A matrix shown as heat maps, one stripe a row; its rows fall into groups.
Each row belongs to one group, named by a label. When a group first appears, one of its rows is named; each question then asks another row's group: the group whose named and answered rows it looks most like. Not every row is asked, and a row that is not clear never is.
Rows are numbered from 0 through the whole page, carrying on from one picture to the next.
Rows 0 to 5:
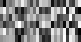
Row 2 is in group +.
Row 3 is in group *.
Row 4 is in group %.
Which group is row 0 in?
*
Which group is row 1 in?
%
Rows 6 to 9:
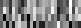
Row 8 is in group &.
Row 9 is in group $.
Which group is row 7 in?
+
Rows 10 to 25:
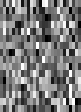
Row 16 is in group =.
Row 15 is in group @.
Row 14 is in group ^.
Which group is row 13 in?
%
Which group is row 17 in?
*
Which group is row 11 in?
$
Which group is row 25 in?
$
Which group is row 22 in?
+
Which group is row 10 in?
&
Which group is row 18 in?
&
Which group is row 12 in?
@
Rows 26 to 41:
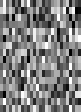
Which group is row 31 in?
&
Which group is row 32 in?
=
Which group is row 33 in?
$
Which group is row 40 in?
^
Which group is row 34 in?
&
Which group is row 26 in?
^
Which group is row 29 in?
@
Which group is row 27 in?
%
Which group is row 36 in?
^
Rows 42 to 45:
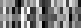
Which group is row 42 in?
%
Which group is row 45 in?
^
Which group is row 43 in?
^
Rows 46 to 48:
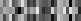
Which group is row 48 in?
$
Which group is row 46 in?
$
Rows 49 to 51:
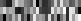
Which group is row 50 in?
%
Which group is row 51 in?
&
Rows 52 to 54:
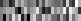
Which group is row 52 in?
*
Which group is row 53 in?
%
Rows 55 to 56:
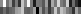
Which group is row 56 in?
@
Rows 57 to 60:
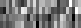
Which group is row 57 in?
+
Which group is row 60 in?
@
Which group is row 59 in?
@
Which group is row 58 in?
*
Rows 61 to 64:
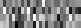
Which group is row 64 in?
=
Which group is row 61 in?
&
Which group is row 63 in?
+
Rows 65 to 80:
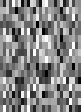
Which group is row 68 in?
@
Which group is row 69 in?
^
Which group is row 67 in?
=
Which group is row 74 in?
@
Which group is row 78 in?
^
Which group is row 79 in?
+
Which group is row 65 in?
&
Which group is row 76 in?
%
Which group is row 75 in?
@
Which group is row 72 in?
+
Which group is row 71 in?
=
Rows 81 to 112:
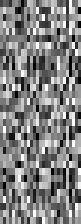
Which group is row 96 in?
@
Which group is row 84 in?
%
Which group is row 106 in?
*
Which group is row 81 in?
+
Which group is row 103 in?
$
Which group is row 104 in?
%
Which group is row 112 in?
&
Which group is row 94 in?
=
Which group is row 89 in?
$
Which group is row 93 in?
&
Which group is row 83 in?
&
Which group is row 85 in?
+
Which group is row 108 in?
$
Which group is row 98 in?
=
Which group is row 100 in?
*
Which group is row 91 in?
$
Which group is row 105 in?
*
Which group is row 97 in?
%
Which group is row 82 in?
%
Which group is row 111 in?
+
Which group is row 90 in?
$
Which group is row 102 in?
&
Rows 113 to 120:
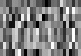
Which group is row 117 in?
=
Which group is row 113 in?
@
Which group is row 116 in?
*
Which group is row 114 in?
=
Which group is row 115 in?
^
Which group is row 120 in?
*
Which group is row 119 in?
+
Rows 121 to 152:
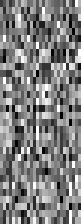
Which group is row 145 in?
@
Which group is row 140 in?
=
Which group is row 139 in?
=
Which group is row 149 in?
=
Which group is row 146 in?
*
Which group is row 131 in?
@
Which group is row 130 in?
%
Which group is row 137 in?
=
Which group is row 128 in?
*
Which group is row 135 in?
=
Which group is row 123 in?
*
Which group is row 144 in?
=
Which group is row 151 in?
+
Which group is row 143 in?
*
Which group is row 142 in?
^
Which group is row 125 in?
@
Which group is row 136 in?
$
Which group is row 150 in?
$
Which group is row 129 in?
*
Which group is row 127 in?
=
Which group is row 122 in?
&
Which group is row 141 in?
=
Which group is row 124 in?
$
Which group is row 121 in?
*
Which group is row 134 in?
&
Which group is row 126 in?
^
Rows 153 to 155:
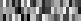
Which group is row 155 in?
&
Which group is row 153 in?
^
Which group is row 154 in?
%
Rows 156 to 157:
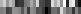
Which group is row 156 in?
%
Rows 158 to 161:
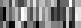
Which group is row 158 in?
+
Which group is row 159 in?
*
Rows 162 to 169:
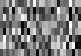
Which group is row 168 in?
%
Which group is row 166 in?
&
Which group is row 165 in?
+
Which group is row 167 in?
^
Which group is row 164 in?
$
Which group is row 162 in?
+
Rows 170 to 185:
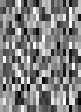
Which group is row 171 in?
&
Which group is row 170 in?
*
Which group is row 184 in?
%
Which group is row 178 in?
^
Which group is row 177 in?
*
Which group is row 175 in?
&
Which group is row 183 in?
%
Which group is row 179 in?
=
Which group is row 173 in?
+
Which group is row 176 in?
+
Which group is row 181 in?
^
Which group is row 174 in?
*
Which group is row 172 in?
%
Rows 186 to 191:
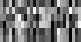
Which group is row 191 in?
$
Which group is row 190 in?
$
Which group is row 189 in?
*
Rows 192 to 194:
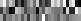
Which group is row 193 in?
*
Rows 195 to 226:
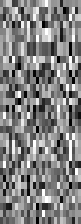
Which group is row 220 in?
&
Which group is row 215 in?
+
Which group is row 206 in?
@
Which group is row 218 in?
^
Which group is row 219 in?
*
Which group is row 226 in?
@
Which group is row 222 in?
&
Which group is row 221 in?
$
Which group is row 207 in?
=
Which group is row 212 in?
$
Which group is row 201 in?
$
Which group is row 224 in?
@
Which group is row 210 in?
$
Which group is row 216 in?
&
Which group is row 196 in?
=
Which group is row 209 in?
%
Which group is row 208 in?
*
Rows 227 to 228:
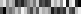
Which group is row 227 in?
%
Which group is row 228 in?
*
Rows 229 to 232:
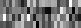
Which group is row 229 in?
+
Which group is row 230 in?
@
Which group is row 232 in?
@
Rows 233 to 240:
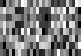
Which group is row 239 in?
*
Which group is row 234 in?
%
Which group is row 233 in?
*
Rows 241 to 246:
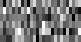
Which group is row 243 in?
@
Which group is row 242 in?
^
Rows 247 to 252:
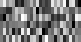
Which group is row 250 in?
@
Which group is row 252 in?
&
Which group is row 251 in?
^
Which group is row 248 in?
@
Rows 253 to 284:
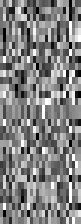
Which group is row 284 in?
=
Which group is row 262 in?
@
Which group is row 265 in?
=
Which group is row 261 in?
^
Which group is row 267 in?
=
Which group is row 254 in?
*
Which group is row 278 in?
$
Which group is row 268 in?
&
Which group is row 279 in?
+
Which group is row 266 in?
%
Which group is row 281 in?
+
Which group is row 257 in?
&
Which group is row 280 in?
+
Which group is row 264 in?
+
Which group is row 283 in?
&
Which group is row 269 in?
&
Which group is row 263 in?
%
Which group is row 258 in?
&
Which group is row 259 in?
$
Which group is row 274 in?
&
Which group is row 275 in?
=
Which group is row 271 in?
&
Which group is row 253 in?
$
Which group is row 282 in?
^
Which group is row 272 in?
@
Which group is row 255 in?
$
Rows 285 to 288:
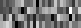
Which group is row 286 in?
+
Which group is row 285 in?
@
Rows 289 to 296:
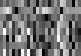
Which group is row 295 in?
@
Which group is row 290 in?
=
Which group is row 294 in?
$
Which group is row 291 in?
@
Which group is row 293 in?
^
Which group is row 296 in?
^
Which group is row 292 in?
$
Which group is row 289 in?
@
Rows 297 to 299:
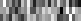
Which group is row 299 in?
+
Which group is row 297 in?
^
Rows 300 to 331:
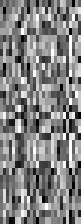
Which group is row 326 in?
@
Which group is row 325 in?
@
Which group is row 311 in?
$
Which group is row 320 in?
+
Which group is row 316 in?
%
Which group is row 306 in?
+
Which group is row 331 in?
*
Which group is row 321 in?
+
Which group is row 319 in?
%
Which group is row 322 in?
+
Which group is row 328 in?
^
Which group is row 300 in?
@
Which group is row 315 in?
*
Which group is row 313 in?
*
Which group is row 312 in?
=
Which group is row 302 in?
=
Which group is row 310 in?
&
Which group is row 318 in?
*
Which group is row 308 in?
%
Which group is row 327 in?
$
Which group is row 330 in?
$
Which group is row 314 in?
+
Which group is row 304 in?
$
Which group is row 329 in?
=
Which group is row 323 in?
%
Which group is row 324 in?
$
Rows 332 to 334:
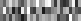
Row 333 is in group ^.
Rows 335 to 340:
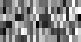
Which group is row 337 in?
%
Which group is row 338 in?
@
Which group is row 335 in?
=
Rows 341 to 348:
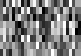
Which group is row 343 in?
$
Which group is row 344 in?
%
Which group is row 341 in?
&
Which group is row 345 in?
%
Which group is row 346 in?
^
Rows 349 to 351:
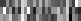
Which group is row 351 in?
$
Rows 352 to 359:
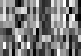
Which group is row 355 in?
%
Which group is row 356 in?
@
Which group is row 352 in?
%
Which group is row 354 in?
%
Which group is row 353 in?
$
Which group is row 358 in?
^
